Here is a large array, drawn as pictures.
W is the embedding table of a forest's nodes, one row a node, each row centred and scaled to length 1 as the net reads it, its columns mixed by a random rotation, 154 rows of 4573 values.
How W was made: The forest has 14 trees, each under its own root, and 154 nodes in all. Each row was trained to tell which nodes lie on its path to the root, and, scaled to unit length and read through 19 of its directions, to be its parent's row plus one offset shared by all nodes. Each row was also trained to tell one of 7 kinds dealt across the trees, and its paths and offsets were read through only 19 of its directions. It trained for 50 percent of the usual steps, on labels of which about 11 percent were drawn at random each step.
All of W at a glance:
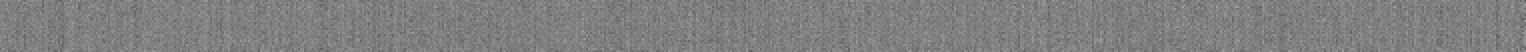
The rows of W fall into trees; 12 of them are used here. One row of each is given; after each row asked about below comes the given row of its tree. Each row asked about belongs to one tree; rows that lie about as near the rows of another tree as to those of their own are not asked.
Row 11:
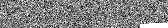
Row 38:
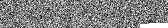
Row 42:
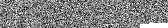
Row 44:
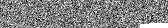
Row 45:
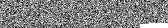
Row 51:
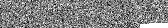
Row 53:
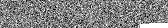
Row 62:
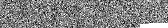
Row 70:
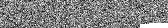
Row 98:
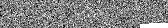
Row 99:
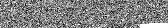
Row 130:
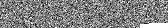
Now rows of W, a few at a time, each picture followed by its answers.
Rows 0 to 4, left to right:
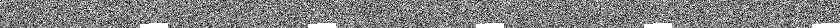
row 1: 45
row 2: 53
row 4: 44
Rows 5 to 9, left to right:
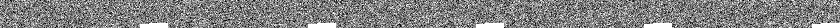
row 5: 53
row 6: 42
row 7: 44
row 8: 44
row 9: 130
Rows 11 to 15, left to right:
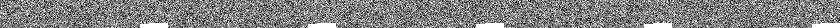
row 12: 51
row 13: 70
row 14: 130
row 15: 62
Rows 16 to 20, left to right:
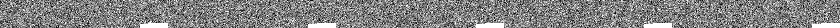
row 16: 11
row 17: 38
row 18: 44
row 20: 70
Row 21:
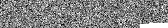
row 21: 44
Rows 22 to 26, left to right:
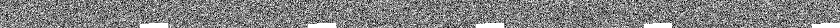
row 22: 44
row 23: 51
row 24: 99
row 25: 62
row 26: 130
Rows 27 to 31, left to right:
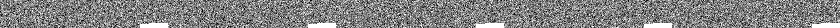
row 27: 98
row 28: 53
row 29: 51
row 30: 38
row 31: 51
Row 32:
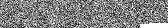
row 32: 70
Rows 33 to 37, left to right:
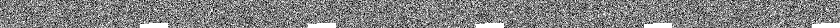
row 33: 44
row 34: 62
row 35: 53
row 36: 98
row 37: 44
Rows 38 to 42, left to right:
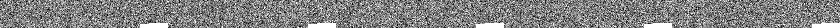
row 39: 53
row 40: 70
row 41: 51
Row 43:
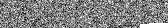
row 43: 99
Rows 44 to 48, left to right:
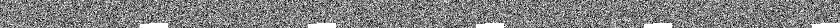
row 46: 99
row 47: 38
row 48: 51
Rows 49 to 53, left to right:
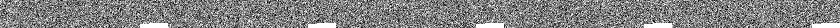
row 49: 42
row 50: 38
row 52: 130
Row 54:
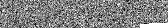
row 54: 130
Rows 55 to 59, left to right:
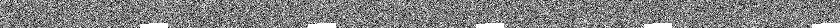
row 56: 51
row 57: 53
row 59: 42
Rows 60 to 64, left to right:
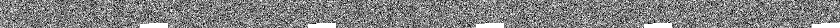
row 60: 99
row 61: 130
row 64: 130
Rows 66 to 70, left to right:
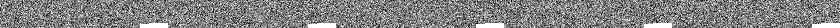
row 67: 53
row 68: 45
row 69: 38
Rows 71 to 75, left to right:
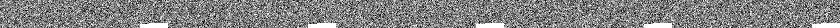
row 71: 51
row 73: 38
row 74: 99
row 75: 45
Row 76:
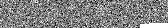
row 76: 45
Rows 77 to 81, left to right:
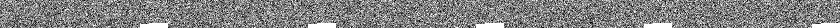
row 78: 45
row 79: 98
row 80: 51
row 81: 130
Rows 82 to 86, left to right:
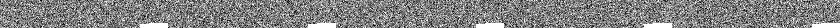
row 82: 99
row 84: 42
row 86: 51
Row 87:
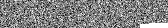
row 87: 98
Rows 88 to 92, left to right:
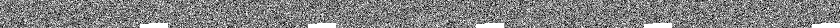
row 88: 130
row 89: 45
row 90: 44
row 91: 38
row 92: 44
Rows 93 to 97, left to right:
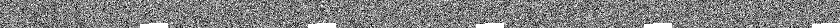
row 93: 53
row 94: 51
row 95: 130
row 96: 44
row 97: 38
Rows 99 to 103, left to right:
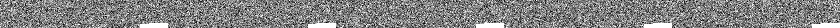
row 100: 11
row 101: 11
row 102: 51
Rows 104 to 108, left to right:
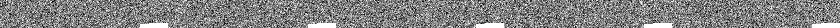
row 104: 38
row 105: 42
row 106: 53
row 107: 53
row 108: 53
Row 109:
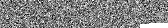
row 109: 53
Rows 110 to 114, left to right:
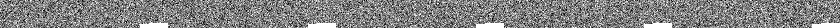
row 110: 42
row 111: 62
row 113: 130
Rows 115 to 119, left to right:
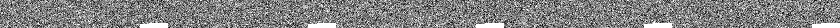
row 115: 99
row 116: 51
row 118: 11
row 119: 53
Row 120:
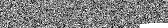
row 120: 99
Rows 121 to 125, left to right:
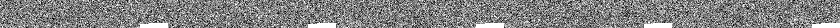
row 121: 62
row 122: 53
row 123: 62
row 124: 11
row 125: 44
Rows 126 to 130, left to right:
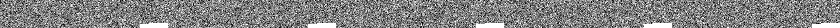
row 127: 99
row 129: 62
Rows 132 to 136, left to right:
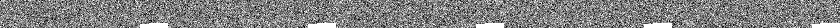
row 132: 53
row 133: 38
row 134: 130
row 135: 45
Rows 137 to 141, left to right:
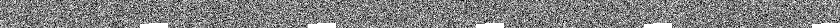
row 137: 44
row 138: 42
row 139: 44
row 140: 51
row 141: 130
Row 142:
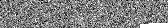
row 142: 98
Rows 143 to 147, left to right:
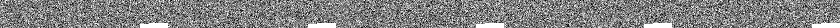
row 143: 130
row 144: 38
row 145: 51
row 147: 45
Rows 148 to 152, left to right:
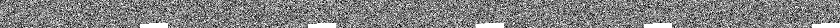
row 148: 45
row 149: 130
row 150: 44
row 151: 45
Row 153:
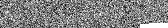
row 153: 98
